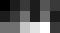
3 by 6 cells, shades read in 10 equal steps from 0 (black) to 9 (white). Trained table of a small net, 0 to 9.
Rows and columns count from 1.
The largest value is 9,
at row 3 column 5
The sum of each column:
5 7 13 10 16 5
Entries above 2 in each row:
1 2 5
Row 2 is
1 2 4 1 4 1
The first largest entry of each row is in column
5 3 5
